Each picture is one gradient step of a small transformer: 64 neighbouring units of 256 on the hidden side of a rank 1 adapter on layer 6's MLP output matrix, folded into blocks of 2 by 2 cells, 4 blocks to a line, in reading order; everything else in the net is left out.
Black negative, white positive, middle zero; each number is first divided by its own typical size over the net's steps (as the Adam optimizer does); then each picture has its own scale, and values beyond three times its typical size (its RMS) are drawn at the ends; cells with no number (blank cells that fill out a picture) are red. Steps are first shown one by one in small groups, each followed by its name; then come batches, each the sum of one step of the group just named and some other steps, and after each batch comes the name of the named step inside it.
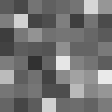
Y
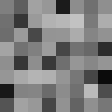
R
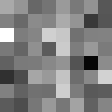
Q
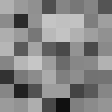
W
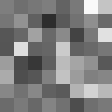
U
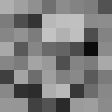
W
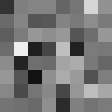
U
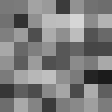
R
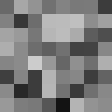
W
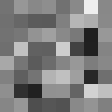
U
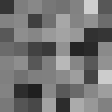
Y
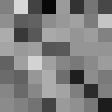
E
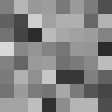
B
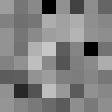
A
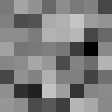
A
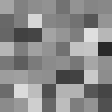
B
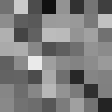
E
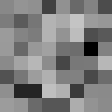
A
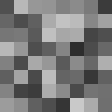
B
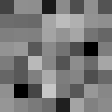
A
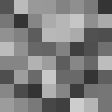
B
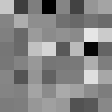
A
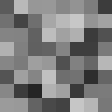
B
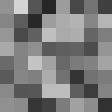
E
